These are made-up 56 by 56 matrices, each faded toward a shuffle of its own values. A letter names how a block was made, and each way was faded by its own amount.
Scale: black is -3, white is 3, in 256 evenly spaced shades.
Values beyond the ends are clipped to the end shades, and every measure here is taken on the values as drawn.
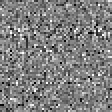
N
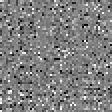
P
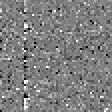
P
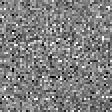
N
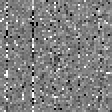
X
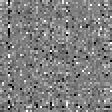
P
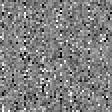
X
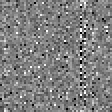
X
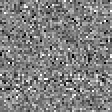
N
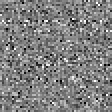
N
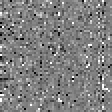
P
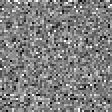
N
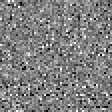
N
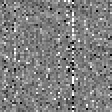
X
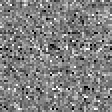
N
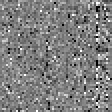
X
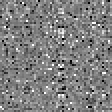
P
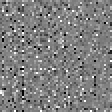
P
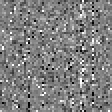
X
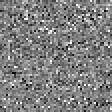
N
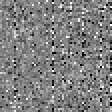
X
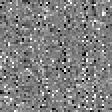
P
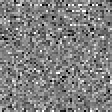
N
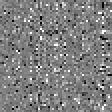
P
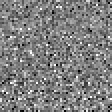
N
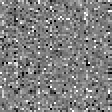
P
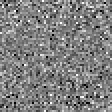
N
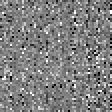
X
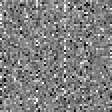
X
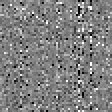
X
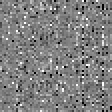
P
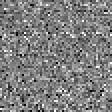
N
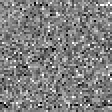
N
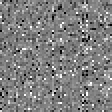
P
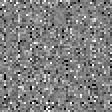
P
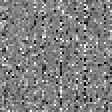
X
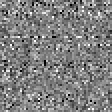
N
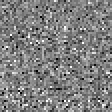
N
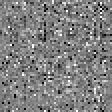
P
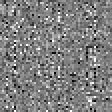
X
